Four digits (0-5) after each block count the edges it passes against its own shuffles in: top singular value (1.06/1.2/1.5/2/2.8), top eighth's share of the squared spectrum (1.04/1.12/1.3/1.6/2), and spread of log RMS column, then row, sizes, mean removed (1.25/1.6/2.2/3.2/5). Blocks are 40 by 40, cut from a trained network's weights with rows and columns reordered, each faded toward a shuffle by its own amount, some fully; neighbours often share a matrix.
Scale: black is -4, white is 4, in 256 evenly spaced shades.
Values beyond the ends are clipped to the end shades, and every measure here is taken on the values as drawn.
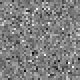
1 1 0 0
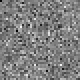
3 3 1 1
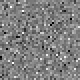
1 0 0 0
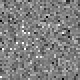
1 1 0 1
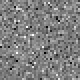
1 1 0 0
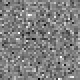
3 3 0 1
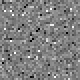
0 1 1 0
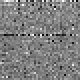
4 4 0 2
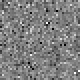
0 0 0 0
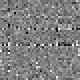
3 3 1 1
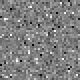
0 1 0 0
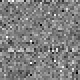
3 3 1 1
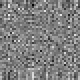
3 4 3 1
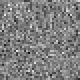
2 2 0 0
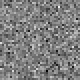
2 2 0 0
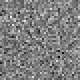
1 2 0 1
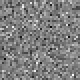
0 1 0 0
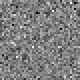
2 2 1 0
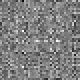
3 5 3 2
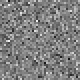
2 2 0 0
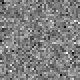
0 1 0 0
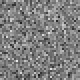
1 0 0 0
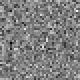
2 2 1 0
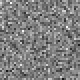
0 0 0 0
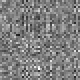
4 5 3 2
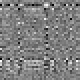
4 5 2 3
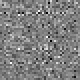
3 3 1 2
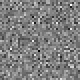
3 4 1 2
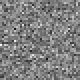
0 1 0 0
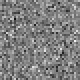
1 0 0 0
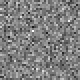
0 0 0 0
